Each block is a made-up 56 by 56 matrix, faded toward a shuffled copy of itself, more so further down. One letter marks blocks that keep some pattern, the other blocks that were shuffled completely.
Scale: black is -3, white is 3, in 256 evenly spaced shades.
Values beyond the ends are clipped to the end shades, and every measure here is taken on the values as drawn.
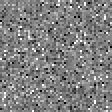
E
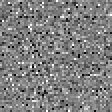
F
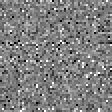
F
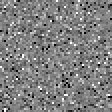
E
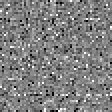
F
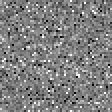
E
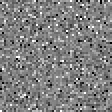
F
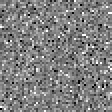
E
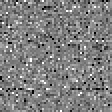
F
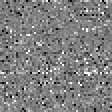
F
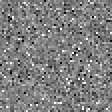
E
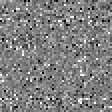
F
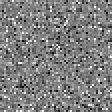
F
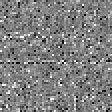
F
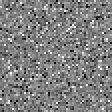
E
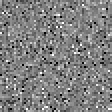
E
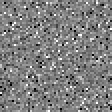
E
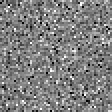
E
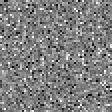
E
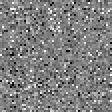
F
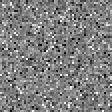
E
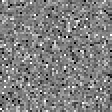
E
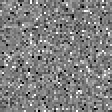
E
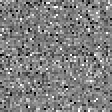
F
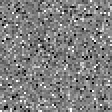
E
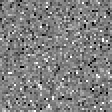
E
